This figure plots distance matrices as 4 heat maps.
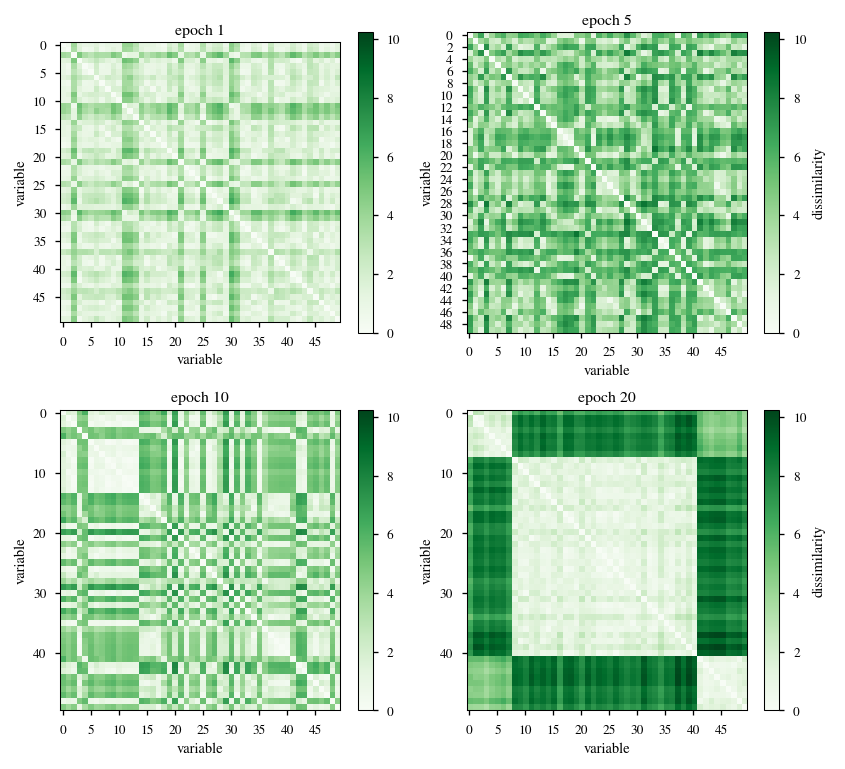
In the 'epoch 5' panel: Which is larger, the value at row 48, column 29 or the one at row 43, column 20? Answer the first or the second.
the second
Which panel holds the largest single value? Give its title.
epoch 20
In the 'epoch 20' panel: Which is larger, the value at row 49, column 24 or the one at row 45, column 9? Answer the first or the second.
the second
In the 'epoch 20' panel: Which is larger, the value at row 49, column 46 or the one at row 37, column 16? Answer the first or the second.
the second
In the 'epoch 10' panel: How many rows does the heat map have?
50
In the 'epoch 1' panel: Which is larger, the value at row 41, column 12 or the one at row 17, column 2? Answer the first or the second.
the first
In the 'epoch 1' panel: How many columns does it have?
50
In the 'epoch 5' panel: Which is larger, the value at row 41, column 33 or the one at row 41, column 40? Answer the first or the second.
the second
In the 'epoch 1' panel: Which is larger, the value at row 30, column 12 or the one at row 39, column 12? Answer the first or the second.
the second
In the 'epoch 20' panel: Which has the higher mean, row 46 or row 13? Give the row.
46
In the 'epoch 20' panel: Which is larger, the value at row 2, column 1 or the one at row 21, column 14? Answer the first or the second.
the second
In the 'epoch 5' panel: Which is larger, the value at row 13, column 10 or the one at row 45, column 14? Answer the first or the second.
the first
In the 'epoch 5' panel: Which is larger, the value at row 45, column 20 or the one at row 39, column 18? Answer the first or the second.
the second
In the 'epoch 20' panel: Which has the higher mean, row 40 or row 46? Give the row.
46
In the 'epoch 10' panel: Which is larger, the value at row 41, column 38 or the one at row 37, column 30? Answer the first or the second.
the second
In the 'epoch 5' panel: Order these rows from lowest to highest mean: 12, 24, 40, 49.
24, 49, 40, 12
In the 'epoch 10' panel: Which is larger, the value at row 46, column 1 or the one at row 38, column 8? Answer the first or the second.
the second
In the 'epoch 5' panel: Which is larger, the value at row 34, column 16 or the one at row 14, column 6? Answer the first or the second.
the first
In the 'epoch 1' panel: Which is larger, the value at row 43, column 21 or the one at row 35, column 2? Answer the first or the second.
the second
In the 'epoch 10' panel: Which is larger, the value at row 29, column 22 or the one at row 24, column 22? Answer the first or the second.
the second
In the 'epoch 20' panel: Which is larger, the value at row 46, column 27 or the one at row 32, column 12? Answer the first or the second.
the first
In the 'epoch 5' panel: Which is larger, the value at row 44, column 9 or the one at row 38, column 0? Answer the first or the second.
the second
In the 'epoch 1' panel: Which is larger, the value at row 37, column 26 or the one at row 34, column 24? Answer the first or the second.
the first
